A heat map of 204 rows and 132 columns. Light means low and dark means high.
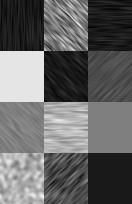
It is made of 4 by 3 panels. Panel 1,1: very high, streaked downward, faint in contrast. Panel 1,2: middling, slanting down to the right, strong in contrast. Panel 1,3: very high, streaked across, faint in contrast. Panel 2,1: very low, flat. Panel 2,2: very high, slanting down to the right, faint in contrast. Panel 2,3: high, slanting up to the right, faint in contrast. Panel 3,1: middling, slanting down to the right, faint in contrast. Panel 3,2: low, streaked across. Panel 3,3: middling, flat. Panel 4,1: low, blotchy. Panel 4,2: high, slanting up to the right. Panel 4,3: very high, flat.
